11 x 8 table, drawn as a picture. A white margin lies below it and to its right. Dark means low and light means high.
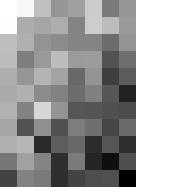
Ninth with the lowest average: bottom right. Slope: up to the top left. Ninth with the highest average: top left. Mirror symmetry: none. Average level on the scale: 50%.
